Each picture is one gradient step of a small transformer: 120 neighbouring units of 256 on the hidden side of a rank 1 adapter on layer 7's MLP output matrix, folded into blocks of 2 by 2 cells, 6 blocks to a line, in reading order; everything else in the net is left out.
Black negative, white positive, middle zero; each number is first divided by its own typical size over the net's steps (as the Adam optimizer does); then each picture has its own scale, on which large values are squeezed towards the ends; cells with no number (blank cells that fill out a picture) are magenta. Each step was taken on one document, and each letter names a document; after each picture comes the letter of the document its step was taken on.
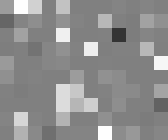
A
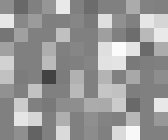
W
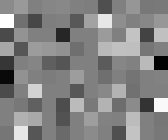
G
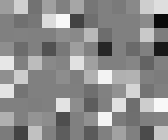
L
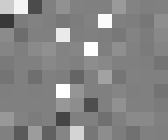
A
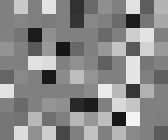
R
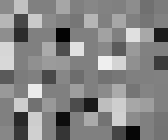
G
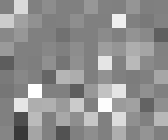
G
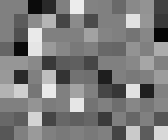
L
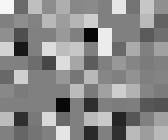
L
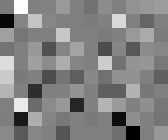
G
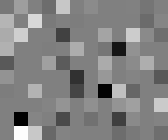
W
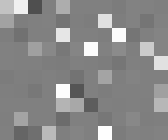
A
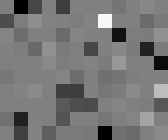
A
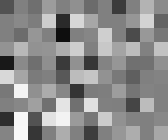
L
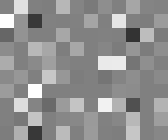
G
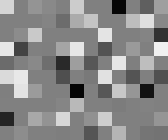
L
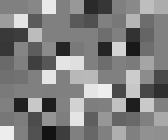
R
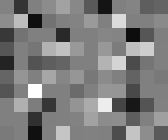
G
